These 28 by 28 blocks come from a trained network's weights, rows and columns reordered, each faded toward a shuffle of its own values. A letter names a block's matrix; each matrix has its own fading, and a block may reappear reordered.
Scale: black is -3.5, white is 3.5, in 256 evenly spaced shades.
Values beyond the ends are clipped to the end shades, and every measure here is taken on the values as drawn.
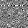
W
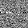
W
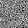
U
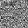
W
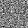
U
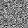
W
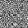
W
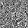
U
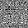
W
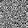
U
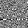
W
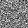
U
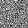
U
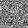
W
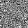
U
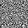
W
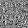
W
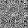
W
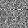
W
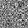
W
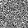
U
